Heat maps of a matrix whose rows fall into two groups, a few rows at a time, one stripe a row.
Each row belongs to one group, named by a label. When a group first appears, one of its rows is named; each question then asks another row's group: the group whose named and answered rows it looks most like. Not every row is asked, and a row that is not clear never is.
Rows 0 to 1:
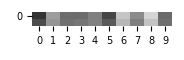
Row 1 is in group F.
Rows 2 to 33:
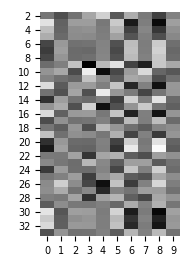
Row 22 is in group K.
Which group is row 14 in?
F
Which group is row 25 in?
K
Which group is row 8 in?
F
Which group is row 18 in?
K
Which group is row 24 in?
F
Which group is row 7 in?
F
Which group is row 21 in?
F
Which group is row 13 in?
K
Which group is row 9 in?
K
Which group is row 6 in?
F
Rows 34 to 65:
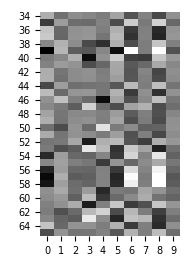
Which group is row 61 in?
K
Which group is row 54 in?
F
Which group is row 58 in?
F
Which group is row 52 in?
K
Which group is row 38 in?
K
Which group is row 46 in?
K
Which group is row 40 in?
K
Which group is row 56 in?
F
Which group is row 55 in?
K
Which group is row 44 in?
F
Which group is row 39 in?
F
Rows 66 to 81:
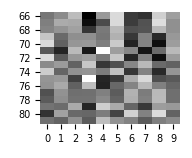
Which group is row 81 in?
K
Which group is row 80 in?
F
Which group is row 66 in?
K
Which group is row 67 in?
K
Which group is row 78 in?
F
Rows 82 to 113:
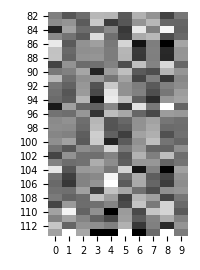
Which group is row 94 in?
K
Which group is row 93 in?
K
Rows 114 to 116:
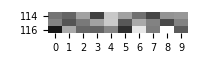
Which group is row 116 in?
F
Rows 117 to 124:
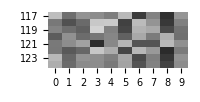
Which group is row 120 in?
F
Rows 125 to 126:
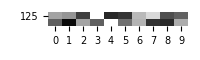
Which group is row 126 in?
K
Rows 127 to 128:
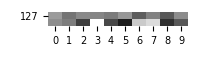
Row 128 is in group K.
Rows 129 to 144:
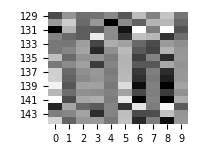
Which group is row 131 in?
F
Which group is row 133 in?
K
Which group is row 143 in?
K
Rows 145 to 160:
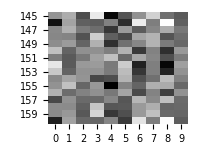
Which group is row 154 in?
K
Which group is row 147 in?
K
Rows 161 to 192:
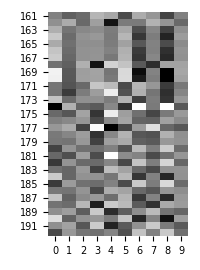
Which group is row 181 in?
K
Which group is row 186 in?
K
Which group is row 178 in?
K
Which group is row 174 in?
F
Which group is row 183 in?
K
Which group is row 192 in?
F
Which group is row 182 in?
F
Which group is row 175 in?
K
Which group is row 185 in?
F
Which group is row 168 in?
K
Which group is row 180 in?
F
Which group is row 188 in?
K
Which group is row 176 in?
K
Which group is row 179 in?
K
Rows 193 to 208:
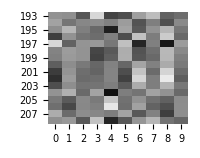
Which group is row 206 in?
K
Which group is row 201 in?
F
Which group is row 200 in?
F
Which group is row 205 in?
K
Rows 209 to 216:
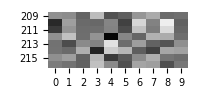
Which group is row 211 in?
F
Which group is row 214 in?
K
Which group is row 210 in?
F
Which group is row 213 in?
K
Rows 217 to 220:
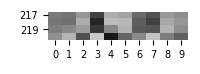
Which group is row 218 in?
K
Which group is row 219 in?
K
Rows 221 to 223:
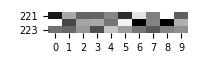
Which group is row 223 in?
K
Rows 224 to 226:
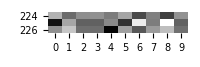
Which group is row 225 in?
F
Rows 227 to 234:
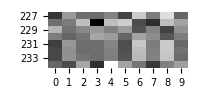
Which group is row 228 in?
K
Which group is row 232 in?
F
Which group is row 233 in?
F
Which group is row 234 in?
K
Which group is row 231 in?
F
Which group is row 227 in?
F
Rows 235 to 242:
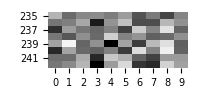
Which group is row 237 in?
F
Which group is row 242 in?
K
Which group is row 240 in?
F
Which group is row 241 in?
K
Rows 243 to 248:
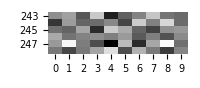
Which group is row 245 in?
K
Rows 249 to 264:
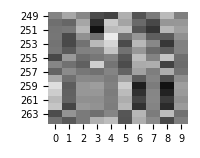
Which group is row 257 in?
F
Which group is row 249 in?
K
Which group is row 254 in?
K
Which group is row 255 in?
F
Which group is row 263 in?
F
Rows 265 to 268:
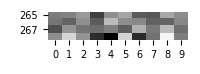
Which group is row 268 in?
K
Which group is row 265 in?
K
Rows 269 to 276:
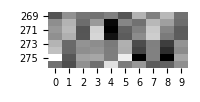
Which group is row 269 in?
F
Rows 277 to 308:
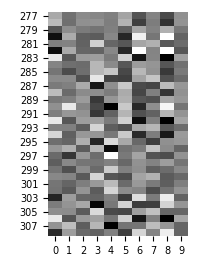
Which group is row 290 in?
K
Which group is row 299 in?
K
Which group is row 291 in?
K
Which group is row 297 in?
K
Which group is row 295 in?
K
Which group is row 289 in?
K
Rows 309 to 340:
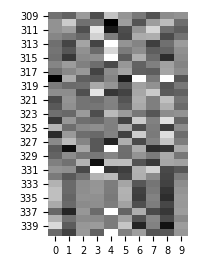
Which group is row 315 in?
K
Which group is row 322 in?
F
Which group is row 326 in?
F
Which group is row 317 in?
K
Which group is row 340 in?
K
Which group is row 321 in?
F
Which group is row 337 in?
K
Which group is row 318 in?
F
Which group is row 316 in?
K
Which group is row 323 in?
K
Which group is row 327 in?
K
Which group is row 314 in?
K
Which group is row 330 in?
K
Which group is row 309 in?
K
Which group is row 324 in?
F
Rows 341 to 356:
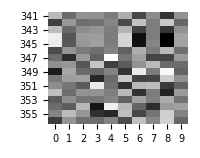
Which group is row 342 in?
F
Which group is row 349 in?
F
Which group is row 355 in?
K
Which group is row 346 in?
F
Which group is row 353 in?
F
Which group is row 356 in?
F
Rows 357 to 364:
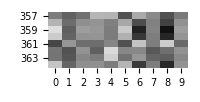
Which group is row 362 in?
K
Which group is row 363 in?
K
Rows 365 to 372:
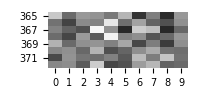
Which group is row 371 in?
F
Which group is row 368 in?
K
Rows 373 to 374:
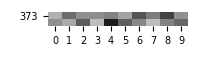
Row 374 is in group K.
